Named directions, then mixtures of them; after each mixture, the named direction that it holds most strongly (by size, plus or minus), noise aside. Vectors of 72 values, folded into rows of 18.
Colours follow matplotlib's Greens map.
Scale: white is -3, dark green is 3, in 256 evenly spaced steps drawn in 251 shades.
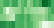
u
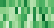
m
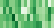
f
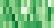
f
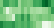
u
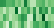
m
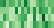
m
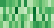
m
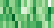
f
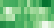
u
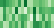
m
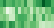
u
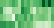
u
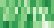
m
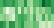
u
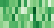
f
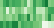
u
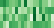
m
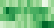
u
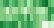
u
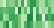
m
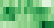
u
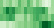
u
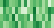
f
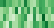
m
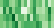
f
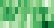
u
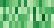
m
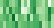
f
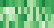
m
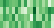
f
